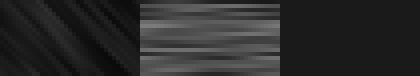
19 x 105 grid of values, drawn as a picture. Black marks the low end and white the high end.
The table splits into one row of 3 panels. Panel 1,1: very low, slanting down to the right, faint in contrast. Panel 1,2: low, streaked across. Panel 1,3: very low, flat.
